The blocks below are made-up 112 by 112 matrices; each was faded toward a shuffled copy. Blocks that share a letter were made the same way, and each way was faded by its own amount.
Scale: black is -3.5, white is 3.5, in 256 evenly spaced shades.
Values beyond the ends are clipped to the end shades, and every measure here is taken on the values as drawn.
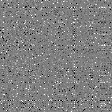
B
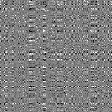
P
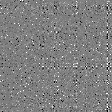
B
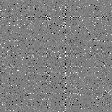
B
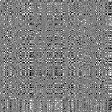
P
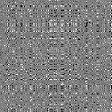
P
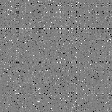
B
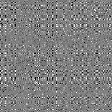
P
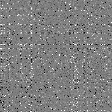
B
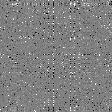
B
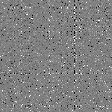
B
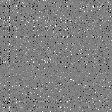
B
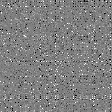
B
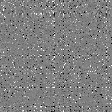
B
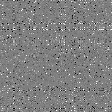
B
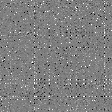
B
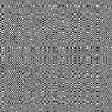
P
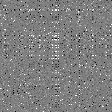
B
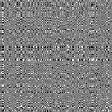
P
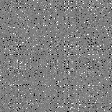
B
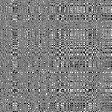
P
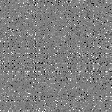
B
